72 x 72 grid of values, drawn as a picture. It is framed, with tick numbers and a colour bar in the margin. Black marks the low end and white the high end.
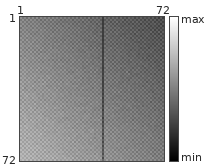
The field is checkered. There is an overall slope up to the bottom left. The ninth with the highest average is the bottom left. Column 42 differs from the columns beside it.
